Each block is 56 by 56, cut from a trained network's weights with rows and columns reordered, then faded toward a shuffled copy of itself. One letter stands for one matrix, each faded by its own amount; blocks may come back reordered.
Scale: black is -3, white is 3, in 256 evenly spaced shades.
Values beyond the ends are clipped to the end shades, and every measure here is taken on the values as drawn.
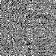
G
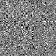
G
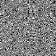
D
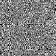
G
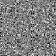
D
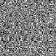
G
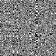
D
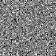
D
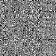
D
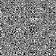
D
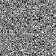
G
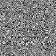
D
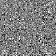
D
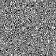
G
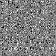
D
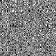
D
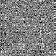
D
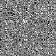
G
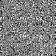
G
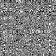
G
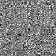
G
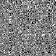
D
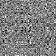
D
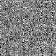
D
